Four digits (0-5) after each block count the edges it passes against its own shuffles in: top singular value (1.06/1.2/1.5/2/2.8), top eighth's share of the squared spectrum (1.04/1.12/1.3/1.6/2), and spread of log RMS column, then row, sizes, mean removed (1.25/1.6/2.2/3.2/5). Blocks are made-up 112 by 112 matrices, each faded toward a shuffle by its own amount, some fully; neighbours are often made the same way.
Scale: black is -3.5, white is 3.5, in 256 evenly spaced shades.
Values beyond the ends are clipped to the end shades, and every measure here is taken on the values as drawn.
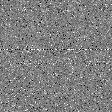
2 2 0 2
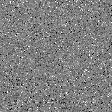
3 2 0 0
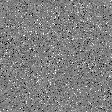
3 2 0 0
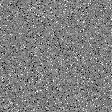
3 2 0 0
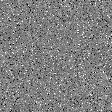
1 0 0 0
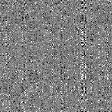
4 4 3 2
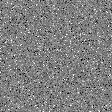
1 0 0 0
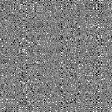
5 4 3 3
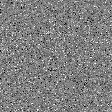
2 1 0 0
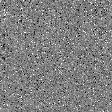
3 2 1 0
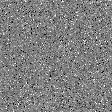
2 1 0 0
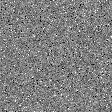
0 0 0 0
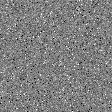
0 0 0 0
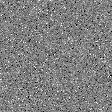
0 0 0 0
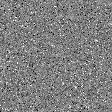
0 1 0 0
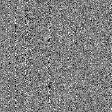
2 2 4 0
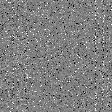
2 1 2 0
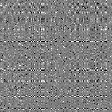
5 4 3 3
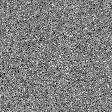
0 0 0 1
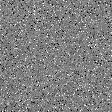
0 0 0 0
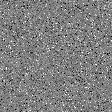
2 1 0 0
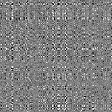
5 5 4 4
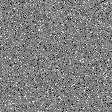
1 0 0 0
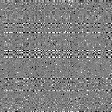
5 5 3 4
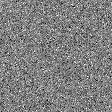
0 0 0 0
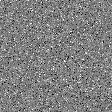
0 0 0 0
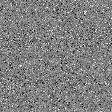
0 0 0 1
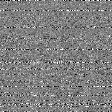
2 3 0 4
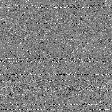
2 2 0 3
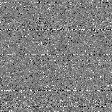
2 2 0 3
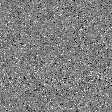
1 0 0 1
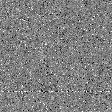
2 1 0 1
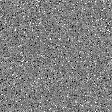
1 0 0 1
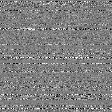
2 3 0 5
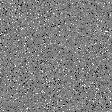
3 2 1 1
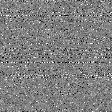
2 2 0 3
